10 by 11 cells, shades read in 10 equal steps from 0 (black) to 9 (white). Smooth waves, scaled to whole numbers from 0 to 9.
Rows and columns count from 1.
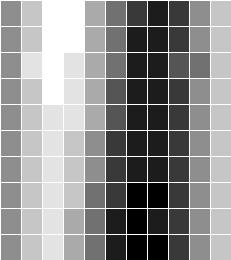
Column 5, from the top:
6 6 6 6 6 5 5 4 4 4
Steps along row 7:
up up down down down down same up up up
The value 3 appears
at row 3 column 9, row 4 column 6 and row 5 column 6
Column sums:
50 71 84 75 52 26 8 8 21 49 70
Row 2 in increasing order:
1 1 2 4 5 5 6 7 7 9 9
